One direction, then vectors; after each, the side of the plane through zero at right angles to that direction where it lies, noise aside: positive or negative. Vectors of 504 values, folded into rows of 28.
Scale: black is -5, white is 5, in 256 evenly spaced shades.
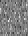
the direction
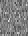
positive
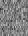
negative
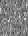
positive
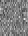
positive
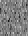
negative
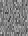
negative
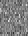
positive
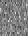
positive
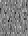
negative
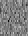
negative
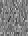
negative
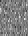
positive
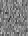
negative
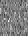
positive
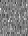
positive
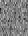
negative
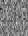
negative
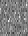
positive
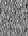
negative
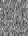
positive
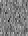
negative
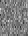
positive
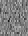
negative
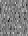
negative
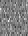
positive
